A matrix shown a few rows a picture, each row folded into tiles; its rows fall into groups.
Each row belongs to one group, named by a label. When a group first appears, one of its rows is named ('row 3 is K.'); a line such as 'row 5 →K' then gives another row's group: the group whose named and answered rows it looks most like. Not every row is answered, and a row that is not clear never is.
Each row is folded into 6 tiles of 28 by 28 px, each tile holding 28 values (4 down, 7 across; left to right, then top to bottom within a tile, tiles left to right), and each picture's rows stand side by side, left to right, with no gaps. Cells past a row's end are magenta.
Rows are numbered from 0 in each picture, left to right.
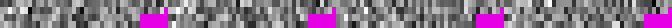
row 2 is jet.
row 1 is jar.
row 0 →jar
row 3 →jar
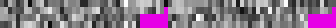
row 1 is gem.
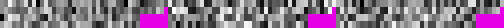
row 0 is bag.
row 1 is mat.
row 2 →mat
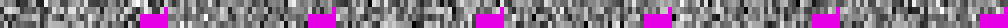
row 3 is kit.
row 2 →jet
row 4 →bag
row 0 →mat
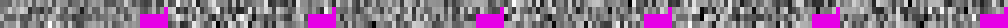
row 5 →gem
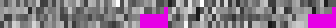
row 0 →gem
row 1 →gem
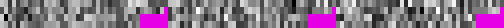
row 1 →bag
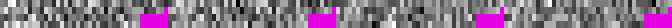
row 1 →gem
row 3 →jar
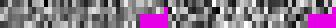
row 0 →jet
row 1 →mat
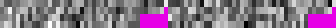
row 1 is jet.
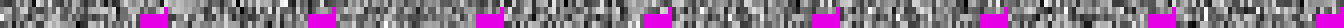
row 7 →jet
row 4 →bag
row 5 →bag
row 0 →jet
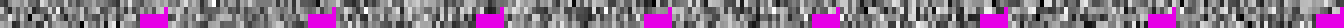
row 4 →jet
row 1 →jar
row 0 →kit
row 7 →jet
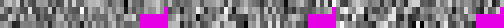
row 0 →kit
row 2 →jar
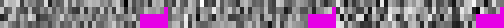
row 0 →kit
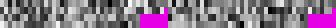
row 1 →bag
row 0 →mat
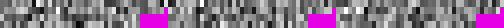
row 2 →jar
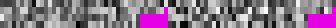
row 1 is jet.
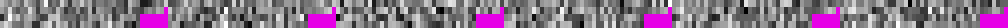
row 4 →bag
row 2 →kit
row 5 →gem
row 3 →bag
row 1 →kit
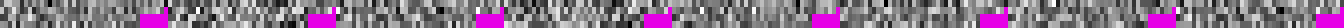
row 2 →kit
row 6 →jar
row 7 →kit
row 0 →kit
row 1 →mat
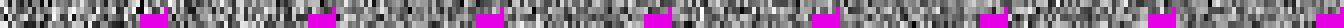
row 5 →jet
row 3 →gem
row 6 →gem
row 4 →jet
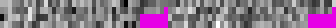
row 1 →gem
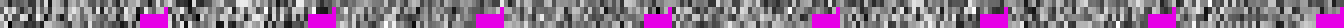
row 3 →jar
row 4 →mat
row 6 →mat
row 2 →bag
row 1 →mat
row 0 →mat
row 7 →gem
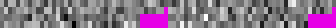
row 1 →jar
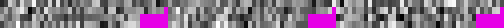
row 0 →gem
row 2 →kit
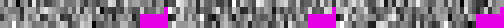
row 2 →jar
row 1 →kit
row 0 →bag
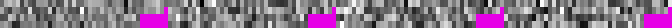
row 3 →gem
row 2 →jar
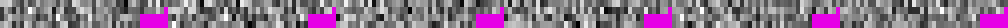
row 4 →jet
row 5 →jet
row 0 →bag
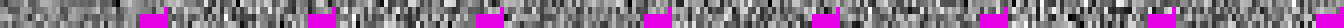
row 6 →bag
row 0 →jet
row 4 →jar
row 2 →bag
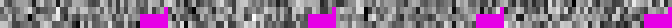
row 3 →mat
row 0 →jar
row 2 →jar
